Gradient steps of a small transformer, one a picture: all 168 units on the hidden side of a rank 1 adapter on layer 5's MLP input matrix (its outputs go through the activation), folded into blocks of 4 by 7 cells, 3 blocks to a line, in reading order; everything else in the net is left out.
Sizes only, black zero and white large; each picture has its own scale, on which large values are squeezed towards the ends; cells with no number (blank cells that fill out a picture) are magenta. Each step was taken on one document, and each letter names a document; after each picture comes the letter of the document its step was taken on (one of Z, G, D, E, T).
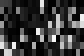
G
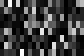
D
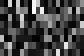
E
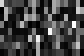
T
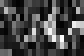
T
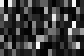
T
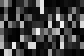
G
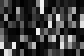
G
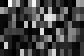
D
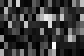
D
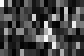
T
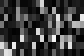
G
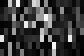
D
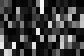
G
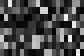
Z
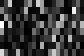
Z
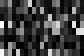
Z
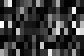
Z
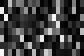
Z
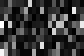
Z
